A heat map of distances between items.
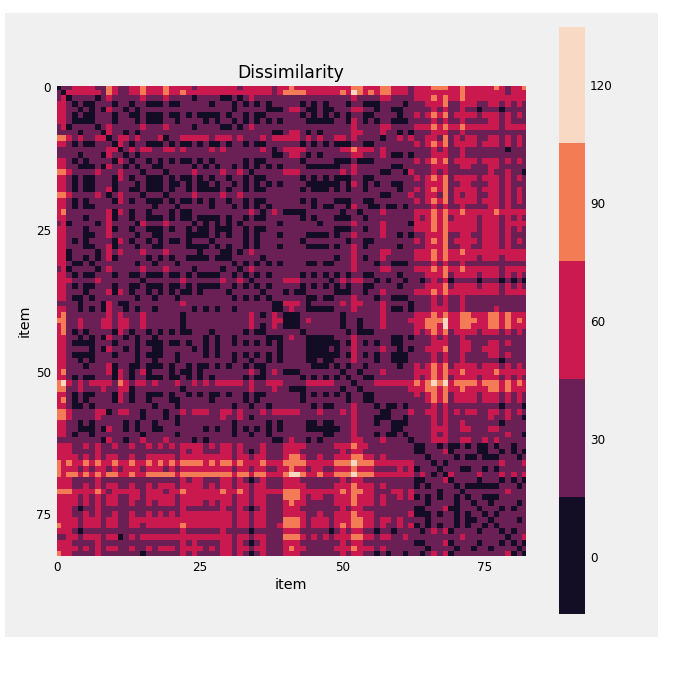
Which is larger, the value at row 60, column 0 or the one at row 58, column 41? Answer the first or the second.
the first
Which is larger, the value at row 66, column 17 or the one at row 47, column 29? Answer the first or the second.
the first
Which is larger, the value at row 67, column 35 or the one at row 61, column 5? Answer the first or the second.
the first
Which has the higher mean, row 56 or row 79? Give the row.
79
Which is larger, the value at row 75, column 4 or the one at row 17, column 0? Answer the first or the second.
the second
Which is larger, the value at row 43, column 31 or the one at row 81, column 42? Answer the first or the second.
the second
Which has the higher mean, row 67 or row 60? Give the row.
67
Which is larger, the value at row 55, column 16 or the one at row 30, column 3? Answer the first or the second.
the second
